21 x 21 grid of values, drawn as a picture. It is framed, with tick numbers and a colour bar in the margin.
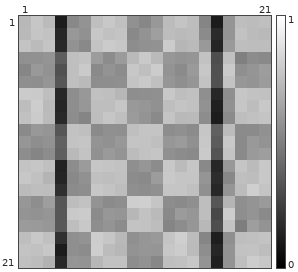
Overall the values sit about 60% of the way up the scale. Columns 4 and 17 differ from the columns beside them. No overall slope runs across the table.
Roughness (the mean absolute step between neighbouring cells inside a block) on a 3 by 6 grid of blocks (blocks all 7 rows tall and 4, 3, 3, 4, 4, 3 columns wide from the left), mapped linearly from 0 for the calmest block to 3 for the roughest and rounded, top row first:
1 1 1 1 3 0 / 1 1 1 1 3 0 / 1 1 1 1 3 0
